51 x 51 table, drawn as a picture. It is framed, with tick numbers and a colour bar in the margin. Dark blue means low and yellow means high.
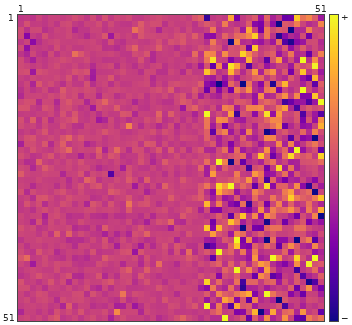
Histogram: heavy tails on both sides. Seam: vertical, 60% of the way across, the left part calmer. Grain: fine. Stripes: none. Average level on the scale: 50%.
